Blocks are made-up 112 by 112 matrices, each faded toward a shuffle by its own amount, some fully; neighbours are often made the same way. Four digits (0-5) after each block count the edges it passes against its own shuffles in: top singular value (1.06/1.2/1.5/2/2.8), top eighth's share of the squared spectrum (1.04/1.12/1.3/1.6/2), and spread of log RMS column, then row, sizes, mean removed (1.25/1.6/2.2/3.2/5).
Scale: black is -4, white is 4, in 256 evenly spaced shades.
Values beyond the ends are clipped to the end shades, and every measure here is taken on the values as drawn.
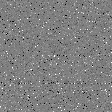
3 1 0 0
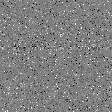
3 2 0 1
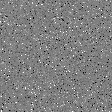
0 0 0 0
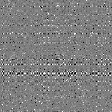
5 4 2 3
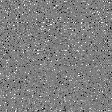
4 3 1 2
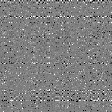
5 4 2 3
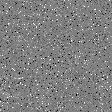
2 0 0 0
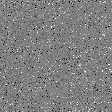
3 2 0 1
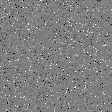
0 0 0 0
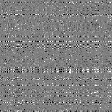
5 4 2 4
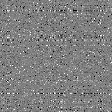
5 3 2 2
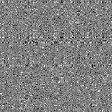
4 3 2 3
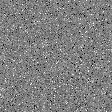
2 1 0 0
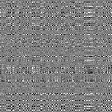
5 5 3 4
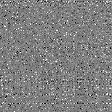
4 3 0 2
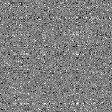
4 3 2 2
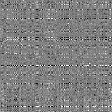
5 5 3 4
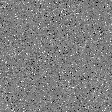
0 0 0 0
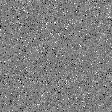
3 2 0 1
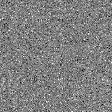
3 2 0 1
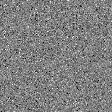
3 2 1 1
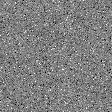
0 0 0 0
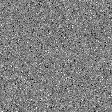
2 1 0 0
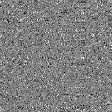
4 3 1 2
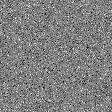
0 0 0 0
